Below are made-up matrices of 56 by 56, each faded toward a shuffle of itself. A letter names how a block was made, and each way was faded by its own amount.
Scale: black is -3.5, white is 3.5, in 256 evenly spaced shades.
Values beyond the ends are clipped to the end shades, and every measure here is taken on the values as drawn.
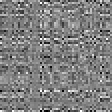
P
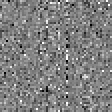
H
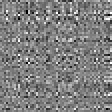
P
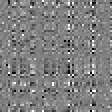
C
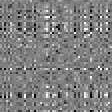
C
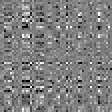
C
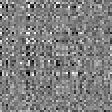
P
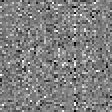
H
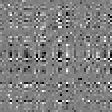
C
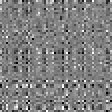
C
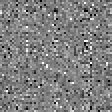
H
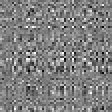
P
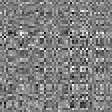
P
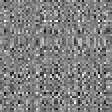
P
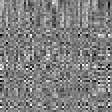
P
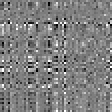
C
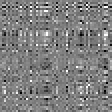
C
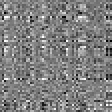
P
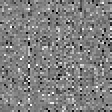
H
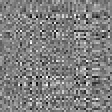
P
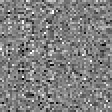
H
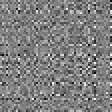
P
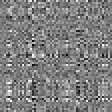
P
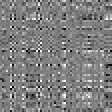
C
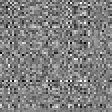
P
